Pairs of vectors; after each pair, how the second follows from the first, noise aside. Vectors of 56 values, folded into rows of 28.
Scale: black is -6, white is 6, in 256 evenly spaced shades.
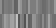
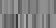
negated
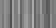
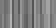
negated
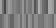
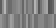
negated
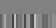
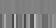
copied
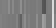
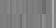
shrunk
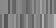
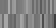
negated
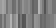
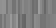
shrunk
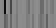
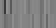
shrunk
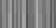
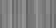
shrunk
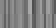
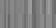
shrunk
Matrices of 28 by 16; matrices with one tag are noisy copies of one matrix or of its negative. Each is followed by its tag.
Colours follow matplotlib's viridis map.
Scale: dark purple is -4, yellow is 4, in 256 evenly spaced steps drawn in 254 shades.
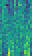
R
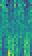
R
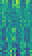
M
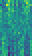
R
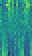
R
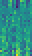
M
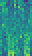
R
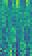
M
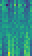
R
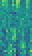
M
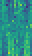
R
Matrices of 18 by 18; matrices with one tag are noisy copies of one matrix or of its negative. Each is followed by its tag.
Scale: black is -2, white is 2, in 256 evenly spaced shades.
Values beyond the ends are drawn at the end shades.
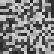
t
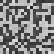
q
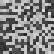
t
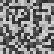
q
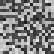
t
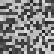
t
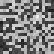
t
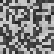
q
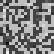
q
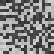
t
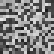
t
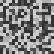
q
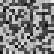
q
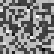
q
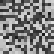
t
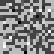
t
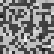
q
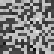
t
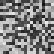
t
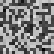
q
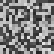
q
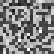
q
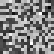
t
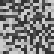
t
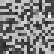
t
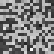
t
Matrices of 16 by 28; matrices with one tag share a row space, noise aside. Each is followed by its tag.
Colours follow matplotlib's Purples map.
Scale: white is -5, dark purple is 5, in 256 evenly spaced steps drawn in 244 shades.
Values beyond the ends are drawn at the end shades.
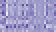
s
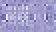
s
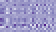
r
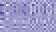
r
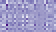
s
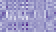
s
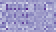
s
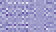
s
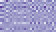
r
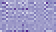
s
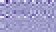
r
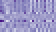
r
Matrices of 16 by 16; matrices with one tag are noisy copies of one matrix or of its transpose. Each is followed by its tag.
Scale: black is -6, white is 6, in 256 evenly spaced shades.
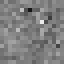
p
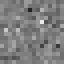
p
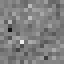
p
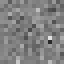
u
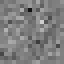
p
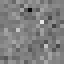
p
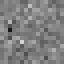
p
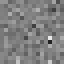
u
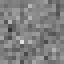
p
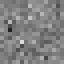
p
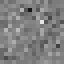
p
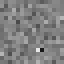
u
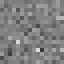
u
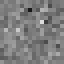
p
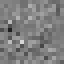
p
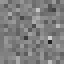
u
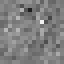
p
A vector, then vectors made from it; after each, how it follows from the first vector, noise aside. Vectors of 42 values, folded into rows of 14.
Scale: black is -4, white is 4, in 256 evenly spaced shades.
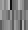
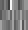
negated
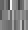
negated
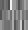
negated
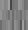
shrunk
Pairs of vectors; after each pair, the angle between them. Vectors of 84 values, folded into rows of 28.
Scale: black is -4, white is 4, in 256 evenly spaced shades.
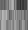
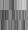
nearly opposite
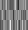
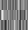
orthogonal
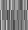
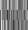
nearly parallel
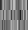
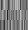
orthogonal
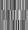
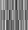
orthogonal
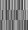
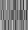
partly opposed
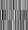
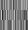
nearly parallel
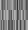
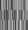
nearly opposite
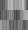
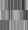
nearly opposite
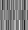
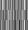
nearly opposite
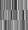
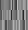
nearly parallel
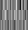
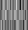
nearly parallel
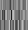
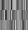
partly opposed
